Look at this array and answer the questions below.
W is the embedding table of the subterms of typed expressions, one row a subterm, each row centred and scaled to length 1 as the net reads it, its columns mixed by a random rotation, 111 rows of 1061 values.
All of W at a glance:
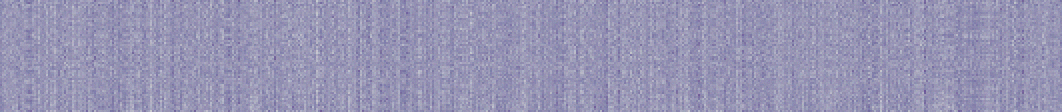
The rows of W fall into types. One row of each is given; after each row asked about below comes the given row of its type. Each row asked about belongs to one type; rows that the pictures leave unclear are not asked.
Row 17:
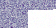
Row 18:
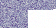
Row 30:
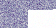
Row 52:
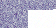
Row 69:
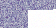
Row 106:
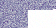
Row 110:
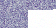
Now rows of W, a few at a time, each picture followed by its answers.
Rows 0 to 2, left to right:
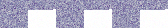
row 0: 17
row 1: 69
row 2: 30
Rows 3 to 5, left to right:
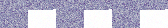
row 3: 110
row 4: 106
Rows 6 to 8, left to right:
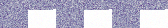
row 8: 30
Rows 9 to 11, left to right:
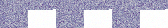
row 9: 106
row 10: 106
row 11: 110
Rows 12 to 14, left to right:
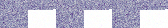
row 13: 52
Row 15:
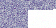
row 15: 17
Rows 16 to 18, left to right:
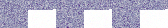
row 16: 30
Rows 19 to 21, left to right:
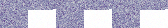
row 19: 110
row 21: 52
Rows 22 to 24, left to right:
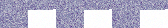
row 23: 110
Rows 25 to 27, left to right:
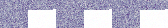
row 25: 69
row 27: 52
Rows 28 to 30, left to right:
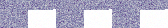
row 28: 17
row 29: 106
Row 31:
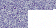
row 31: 17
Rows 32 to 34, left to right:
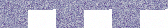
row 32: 30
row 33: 110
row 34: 18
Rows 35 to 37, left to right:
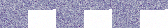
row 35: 110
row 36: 110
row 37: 30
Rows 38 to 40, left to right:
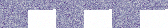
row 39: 30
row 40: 18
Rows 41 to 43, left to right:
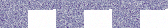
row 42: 17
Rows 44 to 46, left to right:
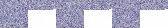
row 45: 18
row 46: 106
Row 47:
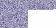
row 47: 52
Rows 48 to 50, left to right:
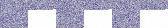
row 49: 30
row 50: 52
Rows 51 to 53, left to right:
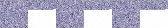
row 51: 110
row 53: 52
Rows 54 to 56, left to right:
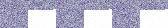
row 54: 17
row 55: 106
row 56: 30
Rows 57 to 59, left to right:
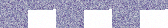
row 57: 69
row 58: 69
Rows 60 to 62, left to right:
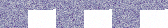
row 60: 18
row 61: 52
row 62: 106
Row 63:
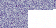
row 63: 17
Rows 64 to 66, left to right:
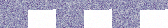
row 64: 30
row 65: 18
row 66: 17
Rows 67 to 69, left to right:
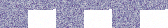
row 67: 18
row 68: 17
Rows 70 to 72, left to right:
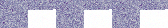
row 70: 106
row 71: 30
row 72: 30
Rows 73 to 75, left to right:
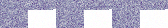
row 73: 18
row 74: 18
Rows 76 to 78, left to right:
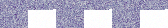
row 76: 52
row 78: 69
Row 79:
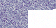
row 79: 110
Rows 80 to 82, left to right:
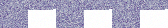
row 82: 69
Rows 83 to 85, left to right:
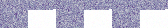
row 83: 52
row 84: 106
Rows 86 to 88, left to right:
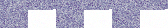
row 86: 110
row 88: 110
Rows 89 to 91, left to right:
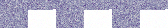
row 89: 30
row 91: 52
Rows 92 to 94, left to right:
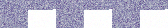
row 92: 30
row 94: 69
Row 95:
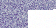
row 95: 52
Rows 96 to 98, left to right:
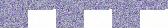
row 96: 69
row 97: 106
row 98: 17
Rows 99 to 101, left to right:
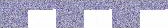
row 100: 106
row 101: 110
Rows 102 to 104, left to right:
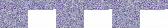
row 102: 17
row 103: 30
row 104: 30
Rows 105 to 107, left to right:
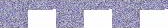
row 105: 69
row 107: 106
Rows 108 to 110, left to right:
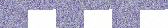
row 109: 69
